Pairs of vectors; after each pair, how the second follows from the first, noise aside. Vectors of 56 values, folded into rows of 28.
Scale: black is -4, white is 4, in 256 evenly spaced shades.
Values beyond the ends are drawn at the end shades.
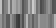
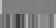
partly zeroed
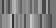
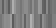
shrunk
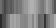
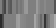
partly zeroed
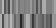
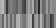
wrapped around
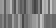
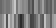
reversed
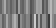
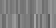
shrunk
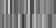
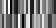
scaled up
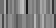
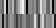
scaled up
